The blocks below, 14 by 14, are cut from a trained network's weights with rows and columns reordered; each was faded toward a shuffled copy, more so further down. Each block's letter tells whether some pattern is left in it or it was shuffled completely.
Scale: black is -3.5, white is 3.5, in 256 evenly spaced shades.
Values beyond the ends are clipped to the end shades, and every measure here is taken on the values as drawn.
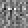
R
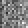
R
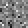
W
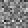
R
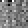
R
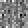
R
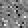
W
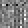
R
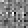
R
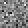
W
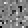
W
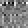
R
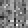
R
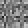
R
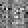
R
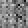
R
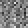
R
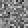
W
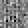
R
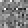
R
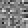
R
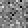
W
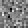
W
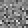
W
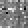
R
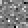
W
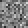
W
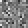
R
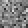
W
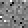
W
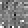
R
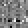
R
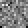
W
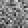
W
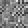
R
